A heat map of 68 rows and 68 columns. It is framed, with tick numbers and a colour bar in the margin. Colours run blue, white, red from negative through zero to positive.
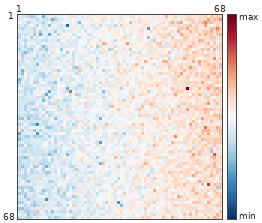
Histogram: bell-shaped. Slope: up to the right. Grain: fine. Average level on the scale: 50%. Stripes: none. Odd rows or columns: none.
